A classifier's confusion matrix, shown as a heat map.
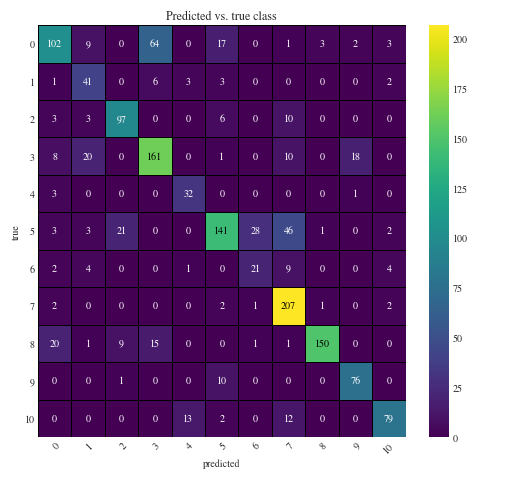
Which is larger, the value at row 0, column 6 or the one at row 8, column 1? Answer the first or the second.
the second
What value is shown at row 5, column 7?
46
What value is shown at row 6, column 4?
1
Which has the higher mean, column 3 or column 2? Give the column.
3
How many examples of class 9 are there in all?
87
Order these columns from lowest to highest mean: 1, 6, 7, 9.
6, 1, 9, 7
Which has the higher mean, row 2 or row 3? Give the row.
3
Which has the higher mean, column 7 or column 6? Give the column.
7
